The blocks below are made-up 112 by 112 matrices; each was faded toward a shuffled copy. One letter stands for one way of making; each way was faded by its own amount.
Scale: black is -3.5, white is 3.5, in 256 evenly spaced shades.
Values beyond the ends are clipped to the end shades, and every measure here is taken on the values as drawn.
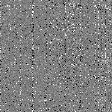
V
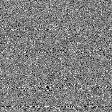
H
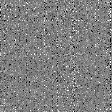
V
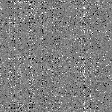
V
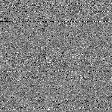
H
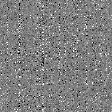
V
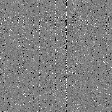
V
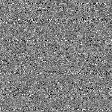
H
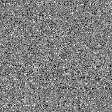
H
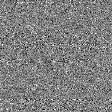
H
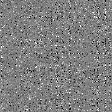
V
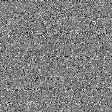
H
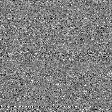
H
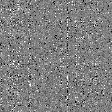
V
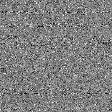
H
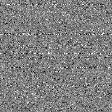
H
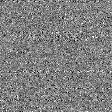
H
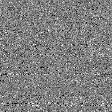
H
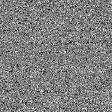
H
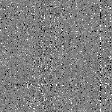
V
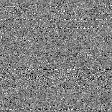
H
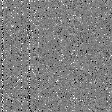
V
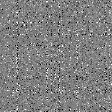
V
